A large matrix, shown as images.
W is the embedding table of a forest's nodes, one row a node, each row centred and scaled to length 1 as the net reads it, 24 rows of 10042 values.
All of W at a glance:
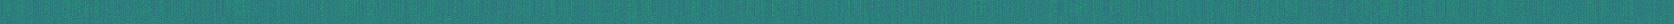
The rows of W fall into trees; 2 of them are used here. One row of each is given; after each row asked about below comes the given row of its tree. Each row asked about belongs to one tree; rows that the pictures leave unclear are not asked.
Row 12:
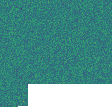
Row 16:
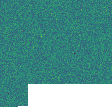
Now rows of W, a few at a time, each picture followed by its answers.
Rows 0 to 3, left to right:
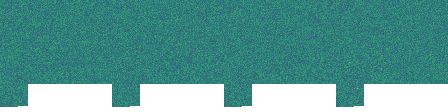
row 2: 12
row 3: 12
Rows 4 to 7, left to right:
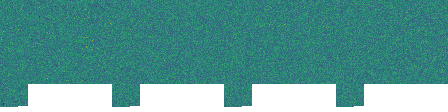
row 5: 12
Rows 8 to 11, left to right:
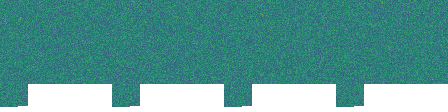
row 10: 12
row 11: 12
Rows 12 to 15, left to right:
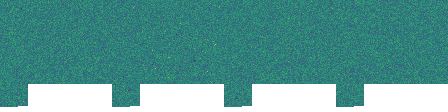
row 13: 16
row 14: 12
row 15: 12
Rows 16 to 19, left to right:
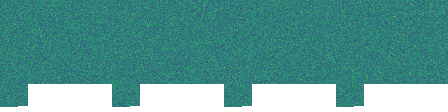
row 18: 16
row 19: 16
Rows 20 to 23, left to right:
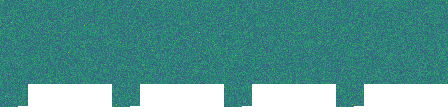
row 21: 16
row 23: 16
